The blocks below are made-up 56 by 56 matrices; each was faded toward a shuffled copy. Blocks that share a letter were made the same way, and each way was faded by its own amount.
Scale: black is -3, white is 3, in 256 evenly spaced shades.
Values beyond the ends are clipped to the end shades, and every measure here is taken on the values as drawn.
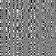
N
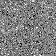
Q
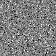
Q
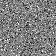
Q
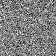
Q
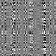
N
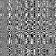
N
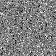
Q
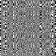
N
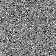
Q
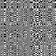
N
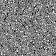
Q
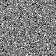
Q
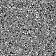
Q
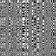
N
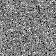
Q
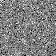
Q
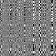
N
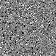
Q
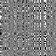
N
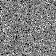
Q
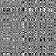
N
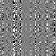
N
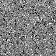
Q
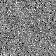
Q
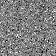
Q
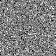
Q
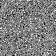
Q
